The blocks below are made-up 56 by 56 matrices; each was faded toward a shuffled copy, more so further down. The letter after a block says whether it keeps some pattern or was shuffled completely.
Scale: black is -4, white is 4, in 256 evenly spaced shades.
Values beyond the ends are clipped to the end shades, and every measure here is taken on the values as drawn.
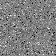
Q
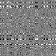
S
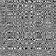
S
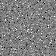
Q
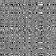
S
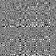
S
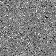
Q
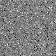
Q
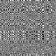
S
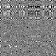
S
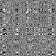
S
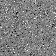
Q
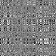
S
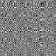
S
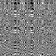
S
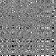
S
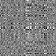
S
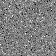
Q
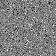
Q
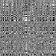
S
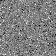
Q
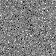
Q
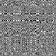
S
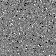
Q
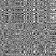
S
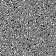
Q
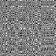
S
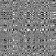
S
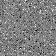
Q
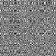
S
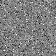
Q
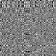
S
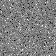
Q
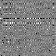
S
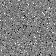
Q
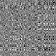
S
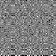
S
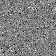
Q
